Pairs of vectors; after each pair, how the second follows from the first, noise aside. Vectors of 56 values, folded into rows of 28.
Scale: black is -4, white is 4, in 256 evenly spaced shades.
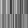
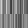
copied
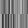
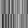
copied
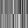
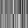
copied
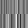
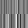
copied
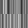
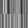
copied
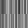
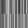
copied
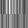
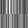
copied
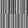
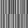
copied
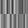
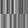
copied
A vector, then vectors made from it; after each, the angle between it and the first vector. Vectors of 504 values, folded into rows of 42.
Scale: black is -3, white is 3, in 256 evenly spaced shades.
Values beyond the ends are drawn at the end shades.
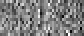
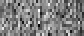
nearly parallel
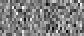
partly opposed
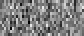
partly opposed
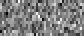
orthogonal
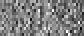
nearly parallel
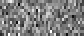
partly aligned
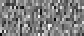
partly aligned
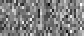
nearly opposite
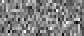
orthogonal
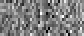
nearly opposite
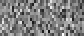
partly aligned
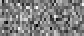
orthogonal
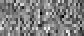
nearly parallel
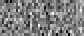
partly opposed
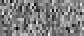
partly opposed
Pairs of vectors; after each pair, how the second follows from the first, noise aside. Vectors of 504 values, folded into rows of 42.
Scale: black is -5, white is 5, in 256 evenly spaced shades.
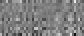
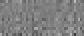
shrunk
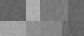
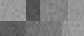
negated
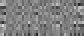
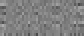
shrunk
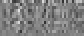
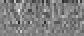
sign-scrambled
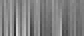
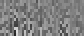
sign-scrambled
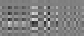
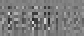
sign-scrambled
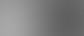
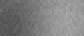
negated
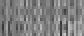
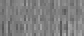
shrunk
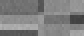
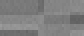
shrunk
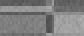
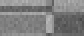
negated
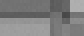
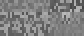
sign-scrambled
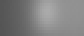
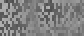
sign-scrambled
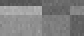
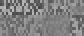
sign-scrambled
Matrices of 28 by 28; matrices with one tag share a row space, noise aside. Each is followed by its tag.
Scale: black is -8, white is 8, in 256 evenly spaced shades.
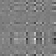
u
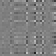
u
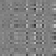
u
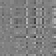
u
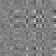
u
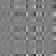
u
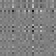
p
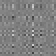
p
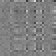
u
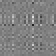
p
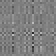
p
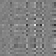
u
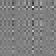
p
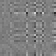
u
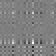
p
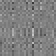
p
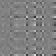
u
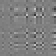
u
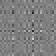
p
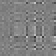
u
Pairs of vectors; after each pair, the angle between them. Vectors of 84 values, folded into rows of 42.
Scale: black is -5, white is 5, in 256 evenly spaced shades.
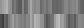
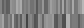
partly opposed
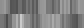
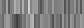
partly opposed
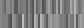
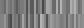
nearly parallel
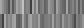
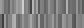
nearly parallel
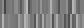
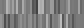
orthogonal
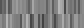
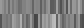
partly opposed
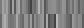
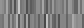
partly aligned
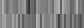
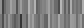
partly opposed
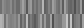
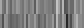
partly opposed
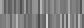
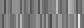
partly aligned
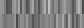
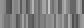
nearly parallel
